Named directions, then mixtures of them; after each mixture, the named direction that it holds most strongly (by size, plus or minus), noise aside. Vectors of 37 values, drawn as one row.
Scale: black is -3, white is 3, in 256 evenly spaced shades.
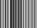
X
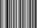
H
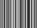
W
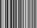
X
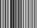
X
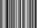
H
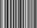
X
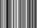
H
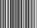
X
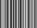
X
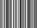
W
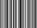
H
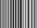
X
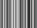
W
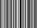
W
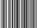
H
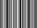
H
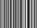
W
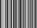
H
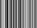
H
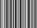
W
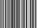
W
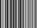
X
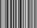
X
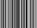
W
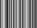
H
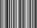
H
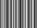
W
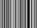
W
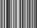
H
